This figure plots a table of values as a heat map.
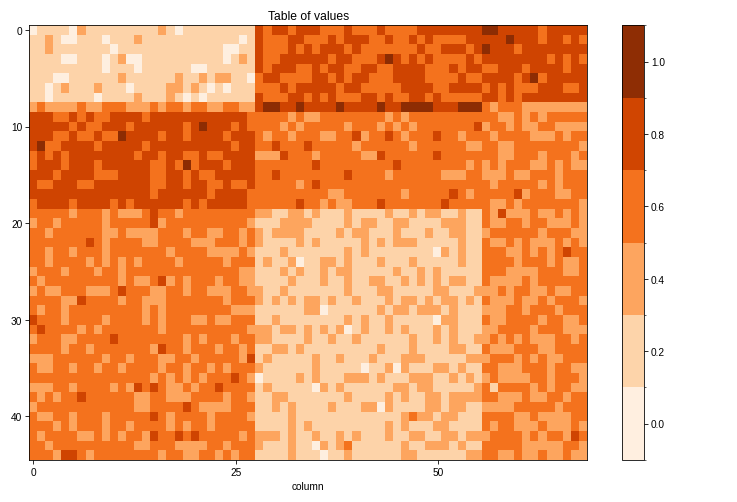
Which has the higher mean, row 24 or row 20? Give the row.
20
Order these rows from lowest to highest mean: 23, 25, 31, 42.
23, 25, 31, 42
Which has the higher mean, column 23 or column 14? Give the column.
23
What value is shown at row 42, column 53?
0.2
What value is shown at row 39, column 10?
0.6
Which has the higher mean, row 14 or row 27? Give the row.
14
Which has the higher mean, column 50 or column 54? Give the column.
50
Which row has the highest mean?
17
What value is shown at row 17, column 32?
0.6
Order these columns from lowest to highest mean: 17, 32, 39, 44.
44, 39, 32, 17
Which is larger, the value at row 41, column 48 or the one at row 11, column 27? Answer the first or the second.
the second
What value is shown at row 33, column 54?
0.2
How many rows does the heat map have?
45
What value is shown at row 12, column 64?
0.6
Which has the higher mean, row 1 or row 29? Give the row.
1
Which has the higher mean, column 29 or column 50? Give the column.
50
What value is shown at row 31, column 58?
0.6
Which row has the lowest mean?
27
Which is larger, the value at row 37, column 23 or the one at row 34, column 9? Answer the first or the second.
the first
